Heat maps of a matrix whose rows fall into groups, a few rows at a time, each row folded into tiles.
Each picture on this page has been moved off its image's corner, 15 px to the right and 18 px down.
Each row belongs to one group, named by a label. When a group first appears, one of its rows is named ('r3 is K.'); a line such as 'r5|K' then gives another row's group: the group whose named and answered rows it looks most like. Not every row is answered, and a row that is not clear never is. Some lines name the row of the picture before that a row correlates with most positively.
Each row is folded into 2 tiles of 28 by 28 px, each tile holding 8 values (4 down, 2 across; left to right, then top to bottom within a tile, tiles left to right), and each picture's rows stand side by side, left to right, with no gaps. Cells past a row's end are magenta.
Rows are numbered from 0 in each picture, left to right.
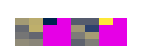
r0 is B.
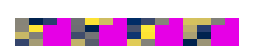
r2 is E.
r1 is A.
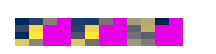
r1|E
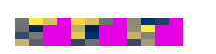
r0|A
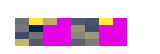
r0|A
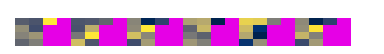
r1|E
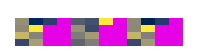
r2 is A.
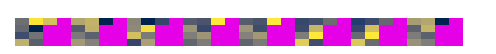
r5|E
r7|B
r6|E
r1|B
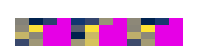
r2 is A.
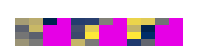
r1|E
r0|B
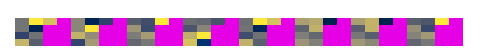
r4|A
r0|A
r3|E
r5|B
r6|B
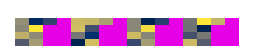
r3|A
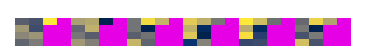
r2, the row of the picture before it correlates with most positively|3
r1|B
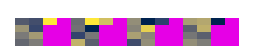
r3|B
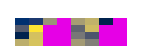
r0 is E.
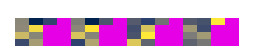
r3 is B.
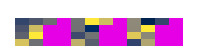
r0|E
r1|A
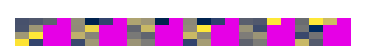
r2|B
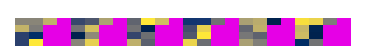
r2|A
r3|E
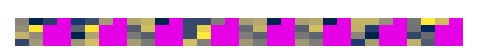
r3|E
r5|B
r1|E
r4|B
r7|A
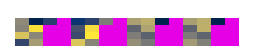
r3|B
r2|B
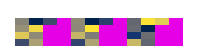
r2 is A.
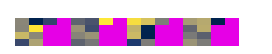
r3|B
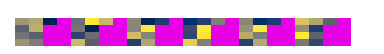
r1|A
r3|E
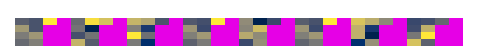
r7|E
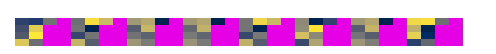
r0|E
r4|A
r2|B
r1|A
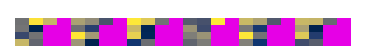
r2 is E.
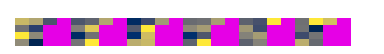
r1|E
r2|E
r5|A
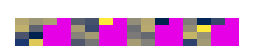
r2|B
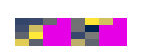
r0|E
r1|A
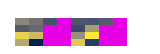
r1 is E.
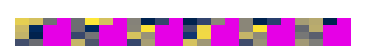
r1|A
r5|B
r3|E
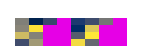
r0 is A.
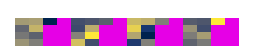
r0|B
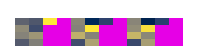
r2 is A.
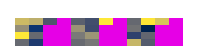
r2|A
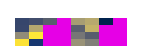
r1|B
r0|E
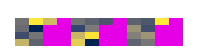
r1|E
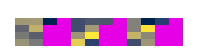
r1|E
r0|B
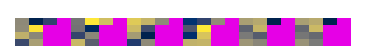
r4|B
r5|B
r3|E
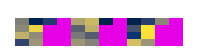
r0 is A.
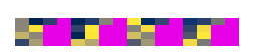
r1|E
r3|E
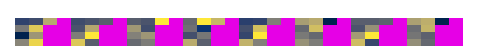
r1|E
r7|B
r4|E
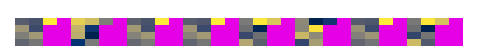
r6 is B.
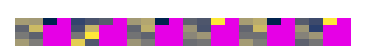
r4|B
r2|B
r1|E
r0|B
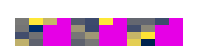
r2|E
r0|A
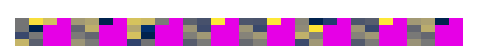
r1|B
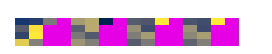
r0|E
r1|B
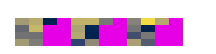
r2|A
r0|B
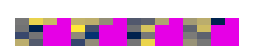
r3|B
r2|E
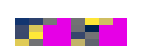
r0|E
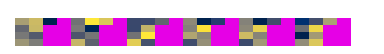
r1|A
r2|E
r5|E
